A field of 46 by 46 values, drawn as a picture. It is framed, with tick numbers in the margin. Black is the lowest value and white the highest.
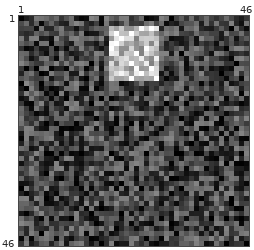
Odd patch: higher, in the top middle. Odd rows or columns: none. Average level on the scale: 30%. Ninth with the highest average: top middle. Stripes: none.
